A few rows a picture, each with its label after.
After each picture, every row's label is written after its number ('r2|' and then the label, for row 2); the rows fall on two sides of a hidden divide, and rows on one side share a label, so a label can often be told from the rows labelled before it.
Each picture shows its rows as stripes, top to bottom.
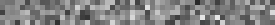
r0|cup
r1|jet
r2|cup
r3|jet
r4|cup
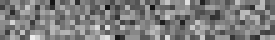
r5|cup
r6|cup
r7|cup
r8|cup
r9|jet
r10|jet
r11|jet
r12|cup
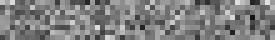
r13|cup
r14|cup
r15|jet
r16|cup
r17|cup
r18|cup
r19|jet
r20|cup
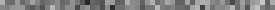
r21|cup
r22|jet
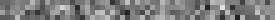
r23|cup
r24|cup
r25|jet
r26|cup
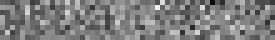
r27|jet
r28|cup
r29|jet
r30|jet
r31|jet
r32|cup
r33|jet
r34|cup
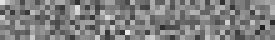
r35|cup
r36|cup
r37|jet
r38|cup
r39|jet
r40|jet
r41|cup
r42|jet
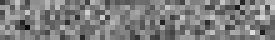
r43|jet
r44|cup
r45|cup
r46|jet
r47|cup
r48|cup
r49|jet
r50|cup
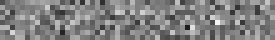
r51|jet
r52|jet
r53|jet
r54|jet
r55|cup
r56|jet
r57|jet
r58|jet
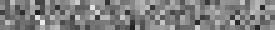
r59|jet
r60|jet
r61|jet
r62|cup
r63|cup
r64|cup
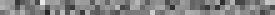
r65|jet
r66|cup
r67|cup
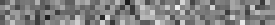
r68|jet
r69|cup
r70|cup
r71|cup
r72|jet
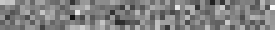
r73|cup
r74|cup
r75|jet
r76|cup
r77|cup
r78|jet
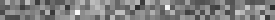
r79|cup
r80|cup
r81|jet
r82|cup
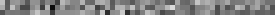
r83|jet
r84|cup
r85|jet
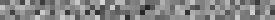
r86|jet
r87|cup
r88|cup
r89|jet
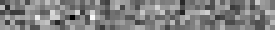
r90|jet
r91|cup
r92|jet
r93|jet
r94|cup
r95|jet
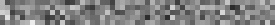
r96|jet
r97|jet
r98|cup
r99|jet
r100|cup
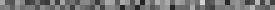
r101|cup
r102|cup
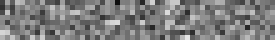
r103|cup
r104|cup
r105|cup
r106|jet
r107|cup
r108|cup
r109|jet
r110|cup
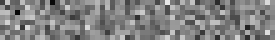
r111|cup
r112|jet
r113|jet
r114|cup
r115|jet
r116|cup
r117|jet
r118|cup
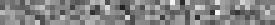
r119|jet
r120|cup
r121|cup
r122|cup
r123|jet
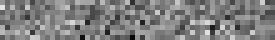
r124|cup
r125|cup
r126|cup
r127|cup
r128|jet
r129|cup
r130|jet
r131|cup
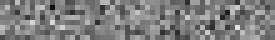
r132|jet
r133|cup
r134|cup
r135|jet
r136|cup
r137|cup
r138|jet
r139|jet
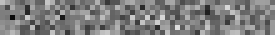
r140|jet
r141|jet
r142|cup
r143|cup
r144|cup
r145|cup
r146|cup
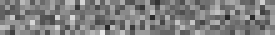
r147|jet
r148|cup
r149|jet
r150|cup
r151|cup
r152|cup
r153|jet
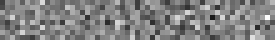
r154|jet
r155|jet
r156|cup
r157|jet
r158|jet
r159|jet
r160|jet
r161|cup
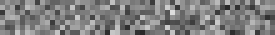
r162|cup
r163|cup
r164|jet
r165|jet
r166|jet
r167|jet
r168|jet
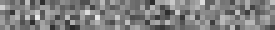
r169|cup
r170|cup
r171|jet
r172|jet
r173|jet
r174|jet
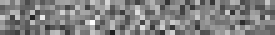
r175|jet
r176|jet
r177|jet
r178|jet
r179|cup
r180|cup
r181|jet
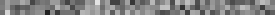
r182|cup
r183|cup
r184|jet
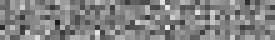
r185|cup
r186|cup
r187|jet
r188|cup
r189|jet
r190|cup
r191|cup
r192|jet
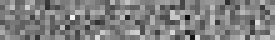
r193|cup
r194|jet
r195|jet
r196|jet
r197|cup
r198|cup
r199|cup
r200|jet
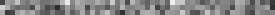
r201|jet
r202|jet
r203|cup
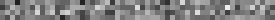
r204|jet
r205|jet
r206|jet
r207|jet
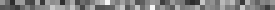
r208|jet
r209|jet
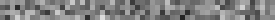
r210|cup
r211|cup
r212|cup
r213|jet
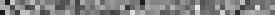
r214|cup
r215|jet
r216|jet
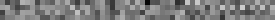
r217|jet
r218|jet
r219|cup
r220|jet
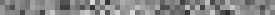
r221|jet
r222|jet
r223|jet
